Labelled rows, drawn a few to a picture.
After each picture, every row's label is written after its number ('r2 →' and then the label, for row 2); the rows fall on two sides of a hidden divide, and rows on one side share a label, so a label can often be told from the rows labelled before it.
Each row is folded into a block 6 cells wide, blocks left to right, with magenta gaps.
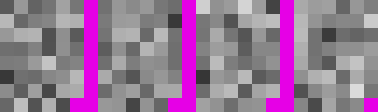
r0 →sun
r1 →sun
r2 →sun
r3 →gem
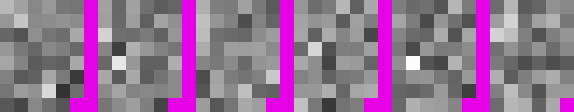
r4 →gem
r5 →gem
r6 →gem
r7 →sun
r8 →gem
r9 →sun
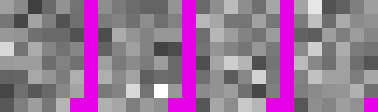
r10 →gem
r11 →sun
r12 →sun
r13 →sun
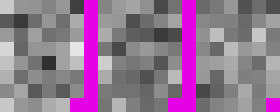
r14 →gem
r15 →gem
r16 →gem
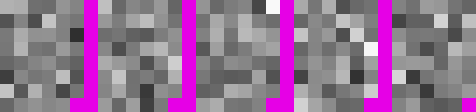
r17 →sun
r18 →gem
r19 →sun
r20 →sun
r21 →gem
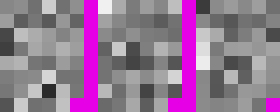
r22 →sun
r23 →sun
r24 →gem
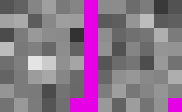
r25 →sun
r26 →gem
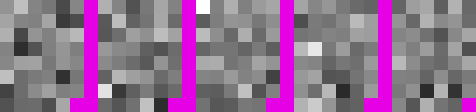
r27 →gem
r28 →sun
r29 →gem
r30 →sun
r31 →gem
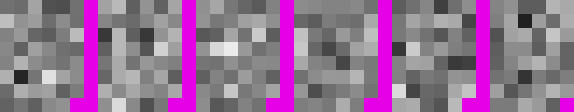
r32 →gem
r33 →sun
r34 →sun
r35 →gem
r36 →sun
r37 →sun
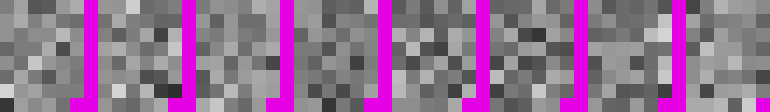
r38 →sun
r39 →gem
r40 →sun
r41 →sun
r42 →sun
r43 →gem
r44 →gem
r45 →sun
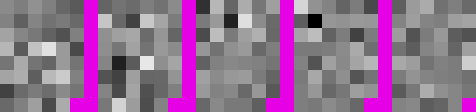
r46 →gem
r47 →sun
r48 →sun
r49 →gem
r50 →gem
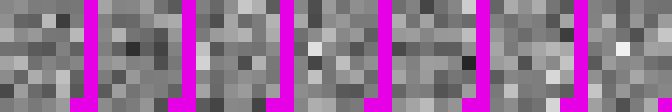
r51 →gem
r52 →gem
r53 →gem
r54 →sun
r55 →sun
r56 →gem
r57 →sun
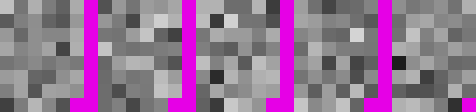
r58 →gem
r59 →sun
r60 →gem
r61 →sun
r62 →sun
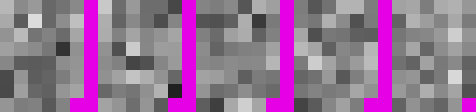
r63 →gem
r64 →gem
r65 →gem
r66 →gem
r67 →sun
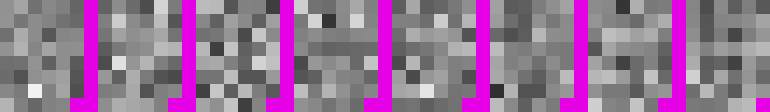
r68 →sun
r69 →sun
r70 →gem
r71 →sun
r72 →sun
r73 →gem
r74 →sun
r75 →gem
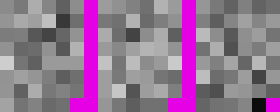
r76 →gem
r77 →gem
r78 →gem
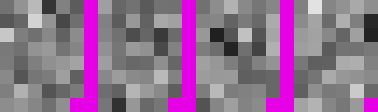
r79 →gem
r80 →gem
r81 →gem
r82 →sun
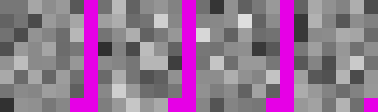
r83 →gem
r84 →sun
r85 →gem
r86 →sun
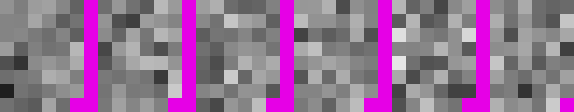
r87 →gem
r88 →sun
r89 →gem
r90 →sun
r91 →gem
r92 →gem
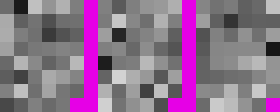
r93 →gem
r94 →sun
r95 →sun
